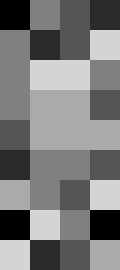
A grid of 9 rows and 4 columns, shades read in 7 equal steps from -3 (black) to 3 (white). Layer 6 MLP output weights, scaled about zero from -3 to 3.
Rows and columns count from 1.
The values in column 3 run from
-1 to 2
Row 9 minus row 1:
5 -2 0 3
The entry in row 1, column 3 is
-1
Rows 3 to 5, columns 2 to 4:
2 2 0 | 1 1 -1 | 1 1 1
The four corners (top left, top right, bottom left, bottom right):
-3 -2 2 1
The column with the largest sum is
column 2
